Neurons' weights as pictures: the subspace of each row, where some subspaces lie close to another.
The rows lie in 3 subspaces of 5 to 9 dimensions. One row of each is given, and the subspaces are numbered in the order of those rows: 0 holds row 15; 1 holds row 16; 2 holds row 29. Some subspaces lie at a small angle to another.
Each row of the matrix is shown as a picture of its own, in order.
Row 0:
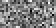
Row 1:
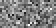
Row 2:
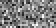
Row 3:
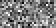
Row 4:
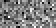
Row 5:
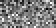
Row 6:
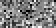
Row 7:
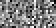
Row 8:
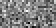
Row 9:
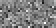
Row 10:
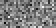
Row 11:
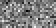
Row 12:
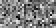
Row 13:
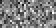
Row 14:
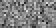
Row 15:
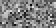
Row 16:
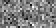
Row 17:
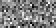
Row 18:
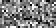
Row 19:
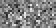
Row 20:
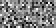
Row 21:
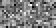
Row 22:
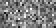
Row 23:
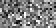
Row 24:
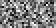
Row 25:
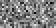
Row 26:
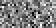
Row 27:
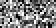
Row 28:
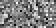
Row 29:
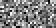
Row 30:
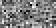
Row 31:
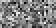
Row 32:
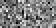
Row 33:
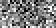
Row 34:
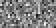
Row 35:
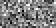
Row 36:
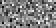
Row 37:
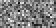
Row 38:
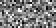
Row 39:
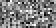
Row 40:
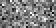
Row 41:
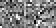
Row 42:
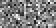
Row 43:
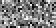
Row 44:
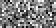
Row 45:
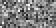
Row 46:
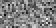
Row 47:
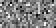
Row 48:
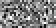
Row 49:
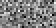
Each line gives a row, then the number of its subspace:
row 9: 2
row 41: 1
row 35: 0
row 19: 0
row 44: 2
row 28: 2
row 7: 2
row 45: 0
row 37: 0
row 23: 0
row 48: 2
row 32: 0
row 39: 0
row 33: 2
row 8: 0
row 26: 2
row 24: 2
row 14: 2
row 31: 2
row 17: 1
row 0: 2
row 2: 1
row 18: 1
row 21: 1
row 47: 2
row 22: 2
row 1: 0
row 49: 2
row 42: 1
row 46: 2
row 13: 2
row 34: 2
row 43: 1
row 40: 2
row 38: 1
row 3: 0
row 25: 2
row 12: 2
